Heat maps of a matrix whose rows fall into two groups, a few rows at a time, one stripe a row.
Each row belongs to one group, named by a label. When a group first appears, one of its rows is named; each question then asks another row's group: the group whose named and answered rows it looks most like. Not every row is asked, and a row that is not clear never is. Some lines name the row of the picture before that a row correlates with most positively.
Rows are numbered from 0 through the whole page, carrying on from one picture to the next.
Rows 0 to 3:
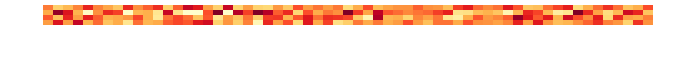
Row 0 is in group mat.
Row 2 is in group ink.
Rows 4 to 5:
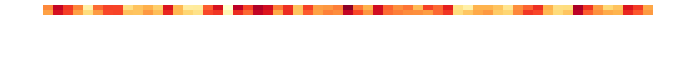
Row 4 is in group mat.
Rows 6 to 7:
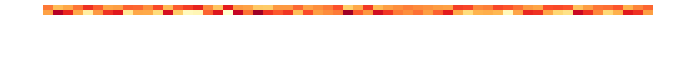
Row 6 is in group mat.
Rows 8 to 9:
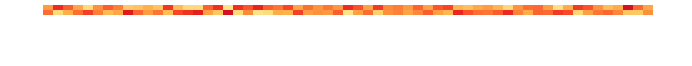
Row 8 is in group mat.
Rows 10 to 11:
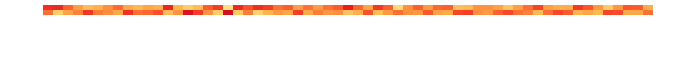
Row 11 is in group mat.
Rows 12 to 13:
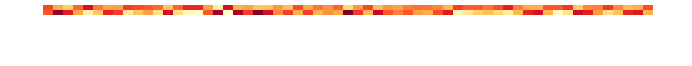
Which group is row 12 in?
mat
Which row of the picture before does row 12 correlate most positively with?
11
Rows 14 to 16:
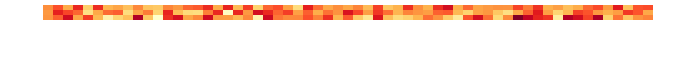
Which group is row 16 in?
ink
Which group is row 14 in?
ink
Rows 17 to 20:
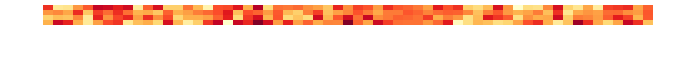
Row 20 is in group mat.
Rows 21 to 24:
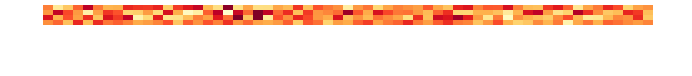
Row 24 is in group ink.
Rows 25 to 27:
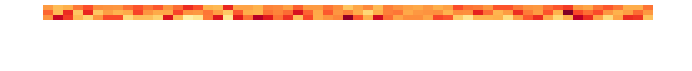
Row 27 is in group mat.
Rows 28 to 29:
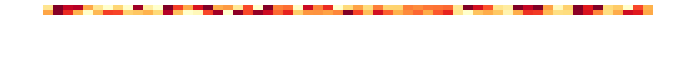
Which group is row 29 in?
mat
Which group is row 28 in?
ink
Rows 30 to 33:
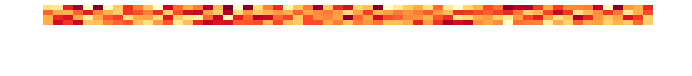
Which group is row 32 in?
mat
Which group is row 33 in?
ink
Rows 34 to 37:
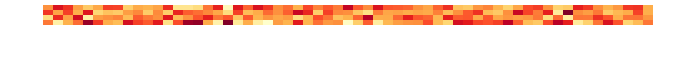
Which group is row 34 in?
mat
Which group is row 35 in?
ink
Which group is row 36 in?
ink
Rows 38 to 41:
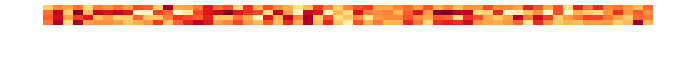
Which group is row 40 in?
ink
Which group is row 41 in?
ink
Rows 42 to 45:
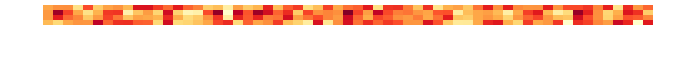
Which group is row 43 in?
mat
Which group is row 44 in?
mat
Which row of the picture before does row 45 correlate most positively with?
38
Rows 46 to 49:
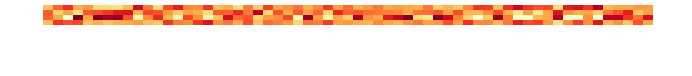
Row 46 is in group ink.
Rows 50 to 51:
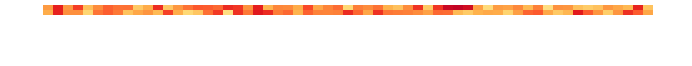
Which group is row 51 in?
mat
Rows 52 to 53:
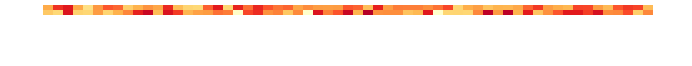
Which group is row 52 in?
mat
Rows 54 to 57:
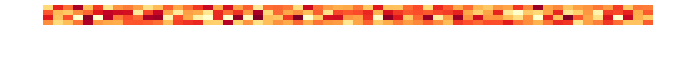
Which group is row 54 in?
ink
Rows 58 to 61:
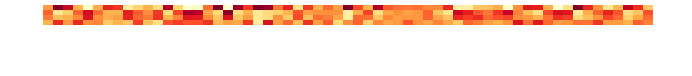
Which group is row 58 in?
mat
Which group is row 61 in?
ink
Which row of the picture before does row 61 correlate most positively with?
54
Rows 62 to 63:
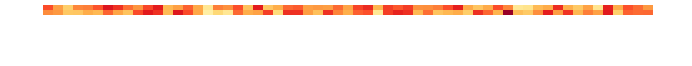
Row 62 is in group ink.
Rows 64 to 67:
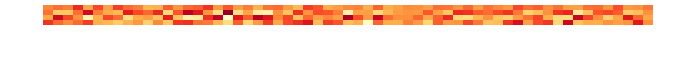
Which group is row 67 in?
ink
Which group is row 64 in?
ink
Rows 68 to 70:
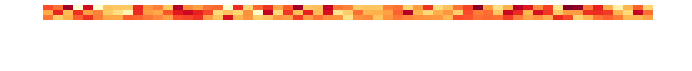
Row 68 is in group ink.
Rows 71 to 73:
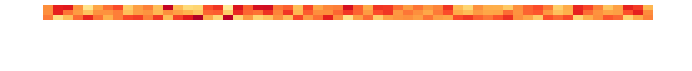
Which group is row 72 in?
mat
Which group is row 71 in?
mat
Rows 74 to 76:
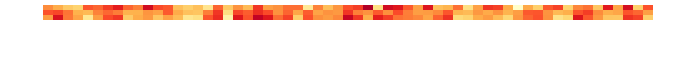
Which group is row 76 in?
mat
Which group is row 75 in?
mat
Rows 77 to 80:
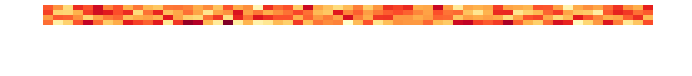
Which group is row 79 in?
mat
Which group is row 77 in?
ink
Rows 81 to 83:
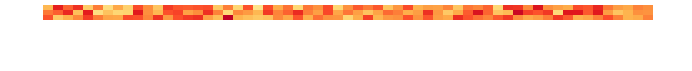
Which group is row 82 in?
ink
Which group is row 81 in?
ink
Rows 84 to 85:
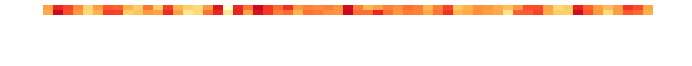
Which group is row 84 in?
mat
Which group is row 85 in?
mat
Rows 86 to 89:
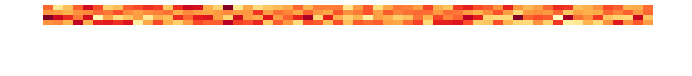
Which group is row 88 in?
ink
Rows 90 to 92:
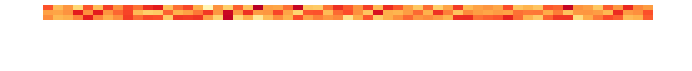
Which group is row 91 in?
ink
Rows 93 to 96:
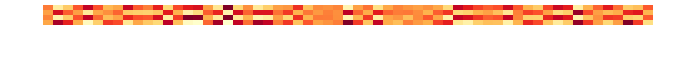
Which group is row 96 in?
mat
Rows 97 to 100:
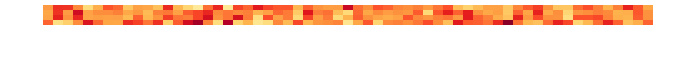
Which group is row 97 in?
mat
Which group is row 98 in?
ink
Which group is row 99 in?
ink
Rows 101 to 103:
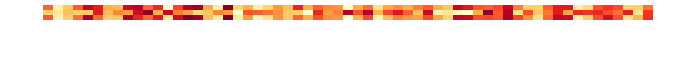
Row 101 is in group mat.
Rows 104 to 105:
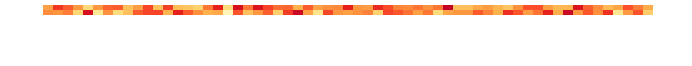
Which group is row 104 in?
mat
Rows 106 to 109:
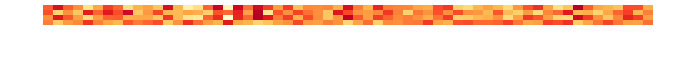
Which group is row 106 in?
mat
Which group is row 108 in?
mat
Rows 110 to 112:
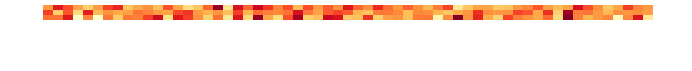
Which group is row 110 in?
mat
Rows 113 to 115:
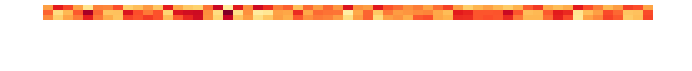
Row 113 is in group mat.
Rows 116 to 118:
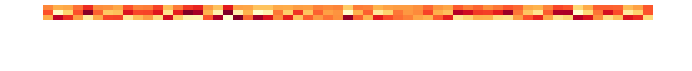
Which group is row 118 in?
mat
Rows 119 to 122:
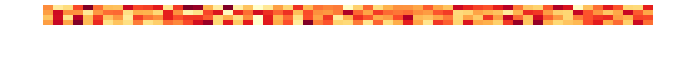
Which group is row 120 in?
mat
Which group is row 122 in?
ink
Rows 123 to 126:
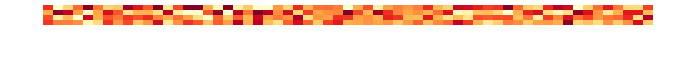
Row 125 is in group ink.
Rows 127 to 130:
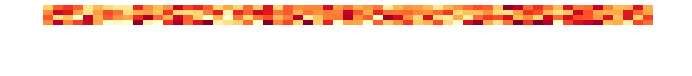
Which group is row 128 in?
mat
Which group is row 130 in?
ink
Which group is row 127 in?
ink
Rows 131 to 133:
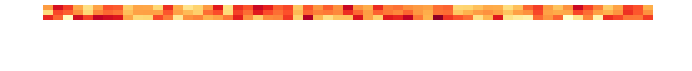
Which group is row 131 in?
mat
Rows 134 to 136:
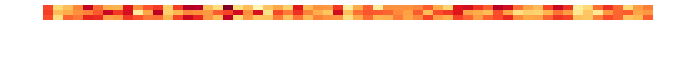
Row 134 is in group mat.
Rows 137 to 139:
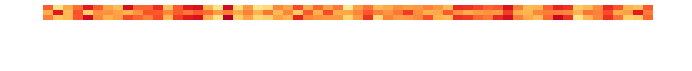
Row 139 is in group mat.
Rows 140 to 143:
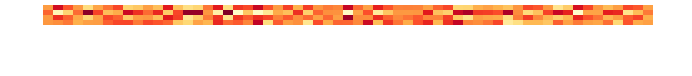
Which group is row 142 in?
mat
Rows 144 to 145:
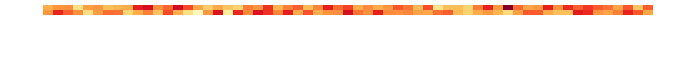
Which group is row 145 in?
mat
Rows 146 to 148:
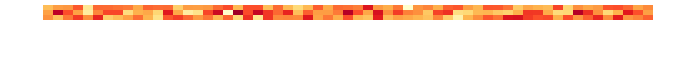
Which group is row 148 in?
ink
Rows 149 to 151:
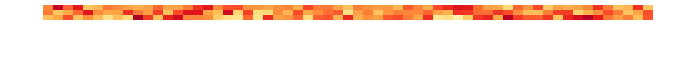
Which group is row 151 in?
ink
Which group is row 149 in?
ink
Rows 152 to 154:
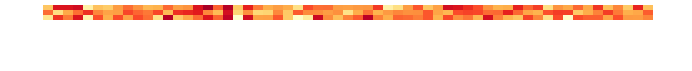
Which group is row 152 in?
ink
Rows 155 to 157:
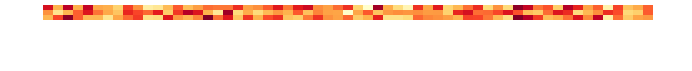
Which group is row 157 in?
ink
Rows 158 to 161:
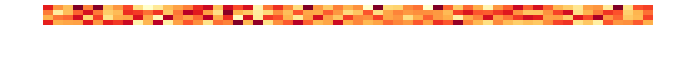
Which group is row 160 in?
ink
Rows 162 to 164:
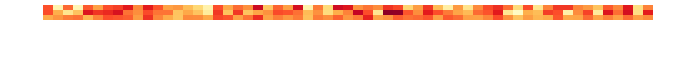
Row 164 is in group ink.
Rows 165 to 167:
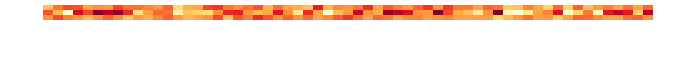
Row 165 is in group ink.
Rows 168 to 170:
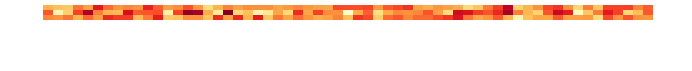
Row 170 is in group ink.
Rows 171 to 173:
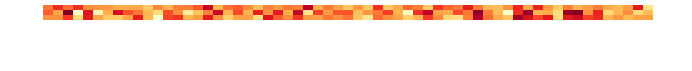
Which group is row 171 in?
ink
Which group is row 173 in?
ink
